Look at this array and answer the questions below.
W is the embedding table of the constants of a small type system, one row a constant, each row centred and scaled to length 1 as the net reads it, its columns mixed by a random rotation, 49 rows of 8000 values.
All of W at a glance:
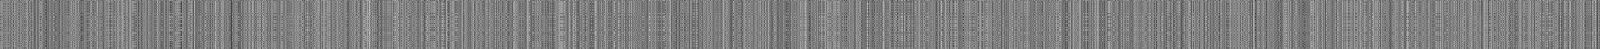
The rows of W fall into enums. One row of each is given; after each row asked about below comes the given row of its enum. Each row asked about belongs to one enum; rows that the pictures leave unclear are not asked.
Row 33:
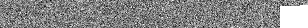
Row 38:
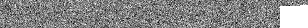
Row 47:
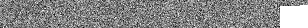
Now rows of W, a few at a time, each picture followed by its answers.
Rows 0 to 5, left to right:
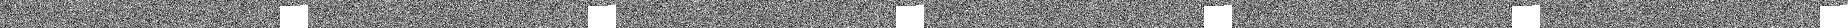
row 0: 38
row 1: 33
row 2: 33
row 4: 47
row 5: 33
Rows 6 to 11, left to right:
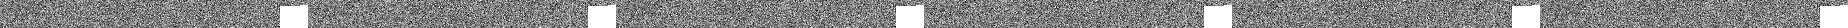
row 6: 47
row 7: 33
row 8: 47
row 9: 33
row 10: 33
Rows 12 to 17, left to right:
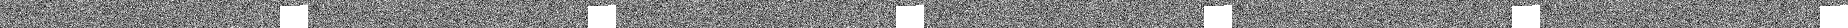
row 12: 33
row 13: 38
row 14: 33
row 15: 47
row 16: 38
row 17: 38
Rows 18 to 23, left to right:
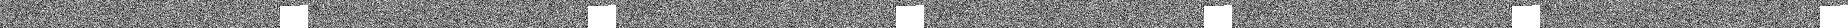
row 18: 47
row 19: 38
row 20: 47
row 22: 47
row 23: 38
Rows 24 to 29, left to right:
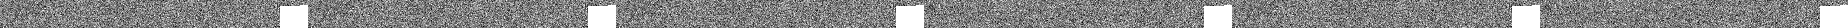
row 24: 47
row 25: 47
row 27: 38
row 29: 38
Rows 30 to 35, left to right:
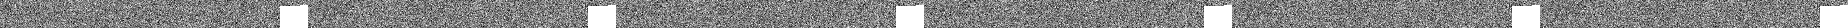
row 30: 38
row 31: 47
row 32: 33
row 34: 47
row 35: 47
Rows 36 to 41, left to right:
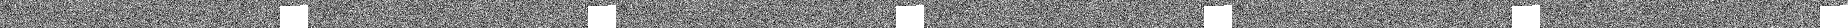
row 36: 38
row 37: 47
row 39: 47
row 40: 38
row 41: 33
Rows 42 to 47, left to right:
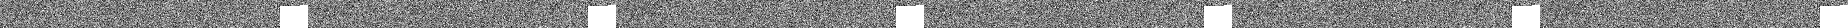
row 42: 47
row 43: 33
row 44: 47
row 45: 33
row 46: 33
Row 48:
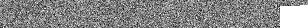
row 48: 47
